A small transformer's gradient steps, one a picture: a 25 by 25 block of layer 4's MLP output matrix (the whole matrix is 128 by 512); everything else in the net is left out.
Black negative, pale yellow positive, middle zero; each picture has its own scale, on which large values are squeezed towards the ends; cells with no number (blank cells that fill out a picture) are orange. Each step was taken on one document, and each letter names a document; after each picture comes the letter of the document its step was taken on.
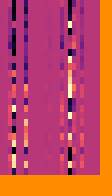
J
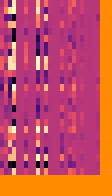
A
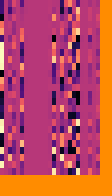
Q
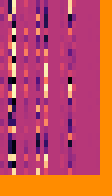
A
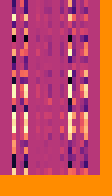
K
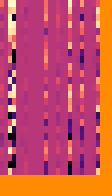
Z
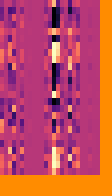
Q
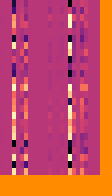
K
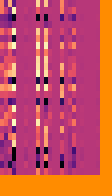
A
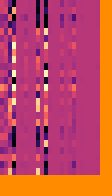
A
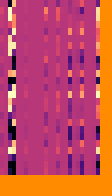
Z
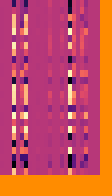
K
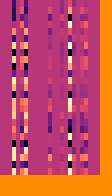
K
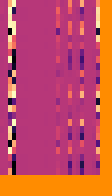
Z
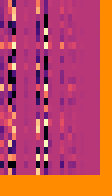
A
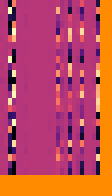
Z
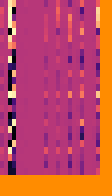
Z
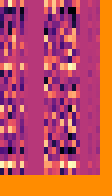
Q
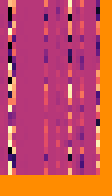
Z
